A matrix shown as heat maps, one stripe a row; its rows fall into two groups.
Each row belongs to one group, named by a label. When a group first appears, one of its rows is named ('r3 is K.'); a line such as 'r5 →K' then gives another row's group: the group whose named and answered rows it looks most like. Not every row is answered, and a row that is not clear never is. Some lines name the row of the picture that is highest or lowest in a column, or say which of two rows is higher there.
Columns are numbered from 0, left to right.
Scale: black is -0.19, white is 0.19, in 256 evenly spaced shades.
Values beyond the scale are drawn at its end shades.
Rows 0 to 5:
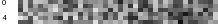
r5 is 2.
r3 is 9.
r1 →2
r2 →2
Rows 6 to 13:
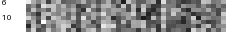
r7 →2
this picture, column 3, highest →11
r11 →2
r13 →2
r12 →2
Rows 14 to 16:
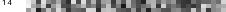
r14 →9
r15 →9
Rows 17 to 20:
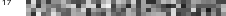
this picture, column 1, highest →17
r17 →2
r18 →2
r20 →9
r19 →9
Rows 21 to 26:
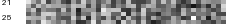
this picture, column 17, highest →23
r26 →2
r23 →2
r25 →9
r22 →9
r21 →9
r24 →2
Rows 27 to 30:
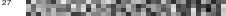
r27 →2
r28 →9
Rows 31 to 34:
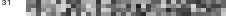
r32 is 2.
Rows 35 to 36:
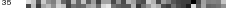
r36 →2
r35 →9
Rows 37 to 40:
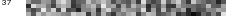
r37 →2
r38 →2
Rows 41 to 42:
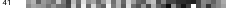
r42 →9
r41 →9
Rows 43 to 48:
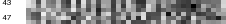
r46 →2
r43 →9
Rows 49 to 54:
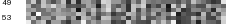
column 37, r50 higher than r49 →Yes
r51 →2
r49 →2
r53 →2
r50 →2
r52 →9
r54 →9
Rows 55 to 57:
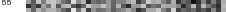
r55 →9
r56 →2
